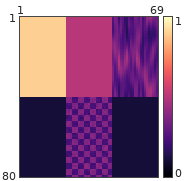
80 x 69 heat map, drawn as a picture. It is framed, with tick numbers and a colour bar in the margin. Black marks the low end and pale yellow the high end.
It is made of 2 by 3 panels. Panel 1,1: very high, flat. Panel 1,2: middling, flat. Panel 1,3: low, streaked downward. Panel 2,1: very low, flat. Panel 2,2: low, checkered. Panel 2,3: very low, flat.
